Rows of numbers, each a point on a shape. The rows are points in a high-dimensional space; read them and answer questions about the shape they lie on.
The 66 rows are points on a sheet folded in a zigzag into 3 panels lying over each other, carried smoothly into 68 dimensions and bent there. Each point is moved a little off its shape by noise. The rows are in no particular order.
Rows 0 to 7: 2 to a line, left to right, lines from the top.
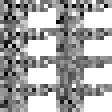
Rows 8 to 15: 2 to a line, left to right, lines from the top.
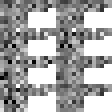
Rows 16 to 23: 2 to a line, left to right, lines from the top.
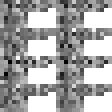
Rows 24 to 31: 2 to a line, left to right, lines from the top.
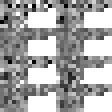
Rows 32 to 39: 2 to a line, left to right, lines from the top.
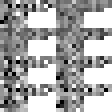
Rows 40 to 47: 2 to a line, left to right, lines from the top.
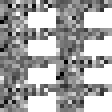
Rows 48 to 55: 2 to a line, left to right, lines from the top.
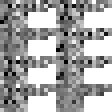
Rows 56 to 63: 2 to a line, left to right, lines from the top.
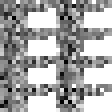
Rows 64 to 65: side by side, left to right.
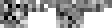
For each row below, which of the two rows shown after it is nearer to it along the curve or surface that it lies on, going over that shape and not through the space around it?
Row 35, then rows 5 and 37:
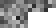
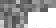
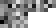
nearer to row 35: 37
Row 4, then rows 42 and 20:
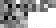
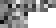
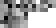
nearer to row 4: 42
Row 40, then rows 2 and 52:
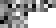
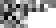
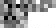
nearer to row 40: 2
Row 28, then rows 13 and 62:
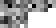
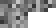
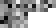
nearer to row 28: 62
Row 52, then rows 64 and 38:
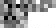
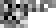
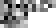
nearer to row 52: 38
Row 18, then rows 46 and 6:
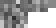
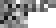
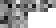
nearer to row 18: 6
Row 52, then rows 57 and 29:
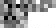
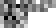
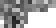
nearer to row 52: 57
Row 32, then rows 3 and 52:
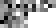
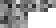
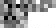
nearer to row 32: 3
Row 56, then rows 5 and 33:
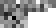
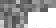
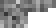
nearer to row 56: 33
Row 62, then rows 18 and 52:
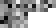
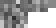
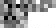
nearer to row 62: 18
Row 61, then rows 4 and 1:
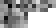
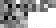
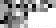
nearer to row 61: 1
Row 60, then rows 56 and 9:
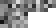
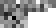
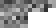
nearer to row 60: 56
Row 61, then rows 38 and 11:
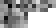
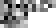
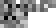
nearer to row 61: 38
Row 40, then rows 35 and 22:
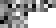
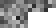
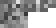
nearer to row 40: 22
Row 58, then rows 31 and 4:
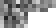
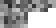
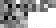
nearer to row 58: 31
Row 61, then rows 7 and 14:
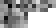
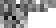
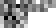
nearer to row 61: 14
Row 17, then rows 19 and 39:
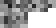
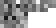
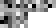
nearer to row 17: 39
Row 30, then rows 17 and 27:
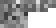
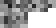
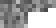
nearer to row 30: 27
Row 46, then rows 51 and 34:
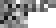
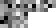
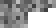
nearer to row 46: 51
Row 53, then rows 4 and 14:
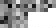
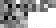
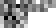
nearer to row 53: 4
